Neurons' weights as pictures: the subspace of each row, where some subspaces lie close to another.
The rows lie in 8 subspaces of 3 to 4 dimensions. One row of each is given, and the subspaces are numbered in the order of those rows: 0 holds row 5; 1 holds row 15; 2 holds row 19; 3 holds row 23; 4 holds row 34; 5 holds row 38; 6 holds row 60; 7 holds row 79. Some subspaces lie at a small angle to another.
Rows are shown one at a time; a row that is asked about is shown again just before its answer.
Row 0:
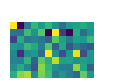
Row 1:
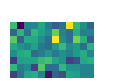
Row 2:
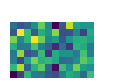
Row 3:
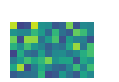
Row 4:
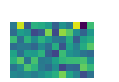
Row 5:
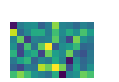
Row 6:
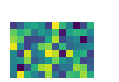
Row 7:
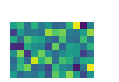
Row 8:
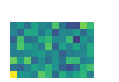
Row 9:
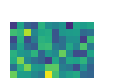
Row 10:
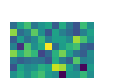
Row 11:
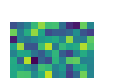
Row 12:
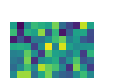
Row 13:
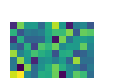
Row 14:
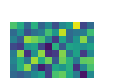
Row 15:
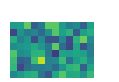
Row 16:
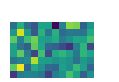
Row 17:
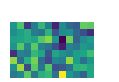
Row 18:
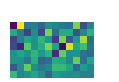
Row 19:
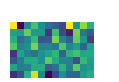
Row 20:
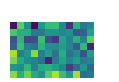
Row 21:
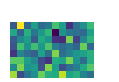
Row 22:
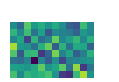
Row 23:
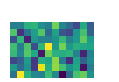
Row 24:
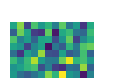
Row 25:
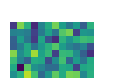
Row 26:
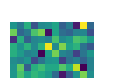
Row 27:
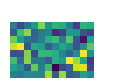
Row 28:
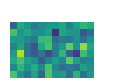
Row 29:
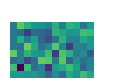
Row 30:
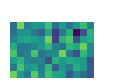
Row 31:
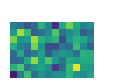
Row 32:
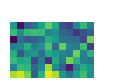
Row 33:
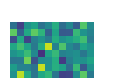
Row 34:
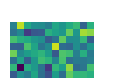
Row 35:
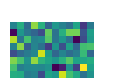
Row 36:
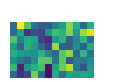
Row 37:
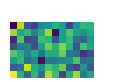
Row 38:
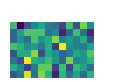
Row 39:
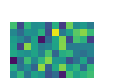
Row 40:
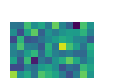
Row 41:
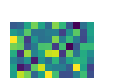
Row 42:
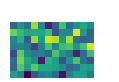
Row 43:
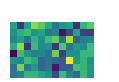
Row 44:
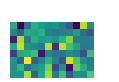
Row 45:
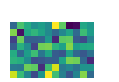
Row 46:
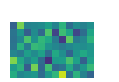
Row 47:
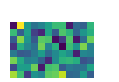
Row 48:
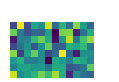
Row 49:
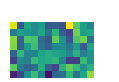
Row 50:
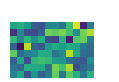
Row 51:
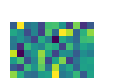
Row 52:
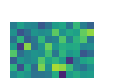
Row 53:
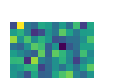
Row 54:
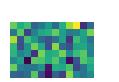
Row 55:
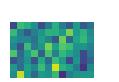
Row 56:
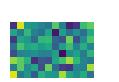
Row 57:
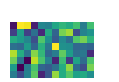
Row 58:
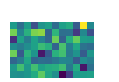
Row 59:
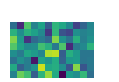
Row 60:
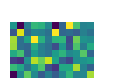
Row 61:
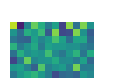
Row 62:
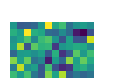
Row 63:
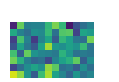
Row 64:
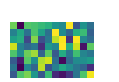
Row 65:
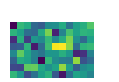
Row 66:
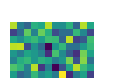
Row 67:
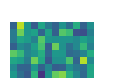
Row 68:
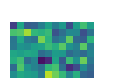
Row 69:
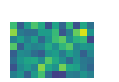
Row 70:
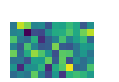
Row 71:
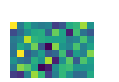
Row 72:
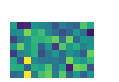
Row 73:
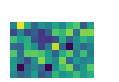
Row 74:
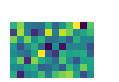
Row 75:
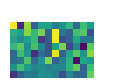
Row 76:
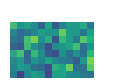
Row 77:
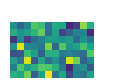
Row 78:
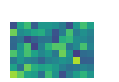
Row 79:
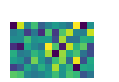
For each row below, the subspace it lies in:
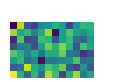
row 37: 1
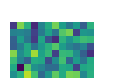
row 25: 1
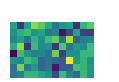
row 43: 3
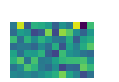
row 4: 0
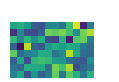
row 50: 3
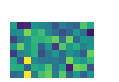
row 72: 5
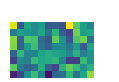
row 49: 2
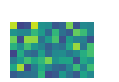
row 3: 1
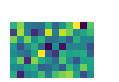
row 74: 3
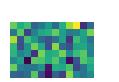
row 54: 5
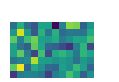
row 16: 6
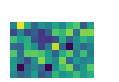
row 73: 4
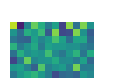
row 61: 2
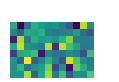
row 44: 5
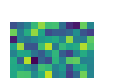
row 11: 3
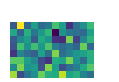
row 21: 6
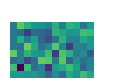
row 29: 4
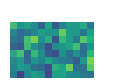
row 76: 0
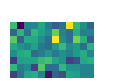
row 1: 5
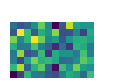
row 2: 6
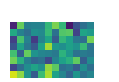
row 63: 2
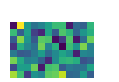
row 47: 5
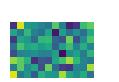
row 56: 6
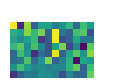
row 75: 7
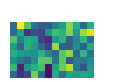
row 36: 4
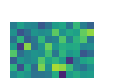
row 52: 3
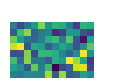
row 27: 0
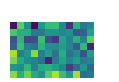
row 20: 1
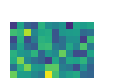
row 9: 1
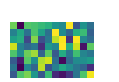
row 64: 6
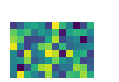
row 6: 0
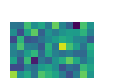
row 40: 6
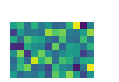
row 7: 0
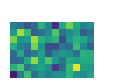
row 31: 6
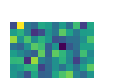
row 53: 5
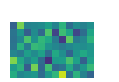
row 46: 2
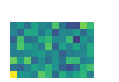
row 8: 6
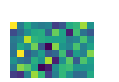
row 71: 0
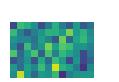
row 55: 3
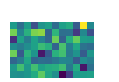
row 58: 7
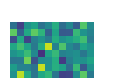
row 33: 3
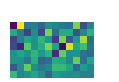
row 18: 7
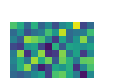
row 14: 0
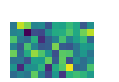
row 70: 4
